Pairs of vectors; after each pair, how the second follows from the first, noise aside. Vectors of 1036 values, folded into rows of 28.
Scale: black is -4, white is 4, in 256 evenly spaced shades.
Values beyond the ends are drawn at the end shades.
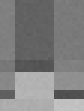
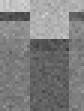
reversed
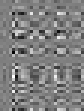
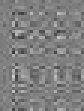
shrunk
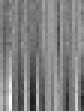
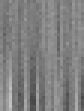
shrunk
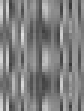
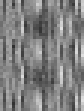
reversed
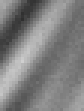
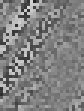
sign-scrambled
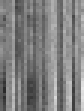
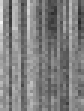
reversed
